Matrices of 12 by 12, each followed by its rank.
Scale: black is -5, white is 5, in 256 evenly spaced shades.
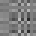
one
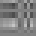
one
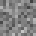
full rank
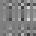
one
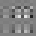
one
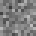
full rank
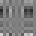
one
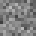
full rank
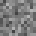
full rank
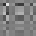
one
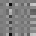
one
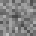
full rank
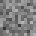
full rank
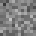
full rank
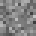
full rank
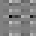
one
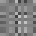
one
